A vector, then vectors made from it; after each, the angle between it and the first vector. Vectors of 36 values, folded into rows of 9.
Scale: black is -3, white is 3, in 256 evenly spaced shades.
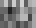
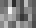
nearly opposite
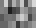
nearly parallel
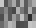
partly aligned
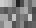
orthogonal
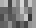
nearly parallel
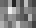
nearly opposite
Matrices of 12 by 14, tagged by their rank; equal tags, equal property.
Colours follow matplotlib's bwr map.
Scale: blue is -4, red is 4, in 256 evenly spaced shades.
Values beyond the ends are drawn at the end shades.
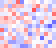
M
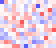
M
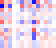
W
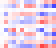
W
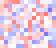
M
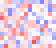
M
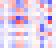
W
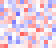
M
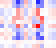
W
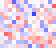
M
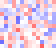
M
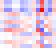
W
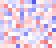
M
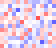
M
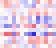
W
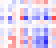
W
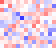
M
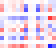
W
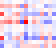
W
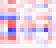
W
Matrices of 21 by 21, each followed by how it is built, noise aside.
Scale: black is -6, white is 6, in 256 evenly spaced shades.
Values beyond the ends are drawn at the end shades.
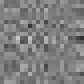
low rank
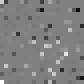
sparse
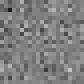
low rank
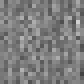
low rank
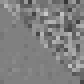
upper triangular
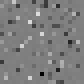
sparse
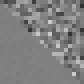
upper triangular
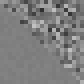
upper triangular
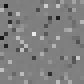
sparse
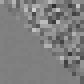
upper triangular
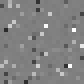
sparse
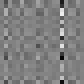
low rank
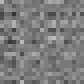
low rank
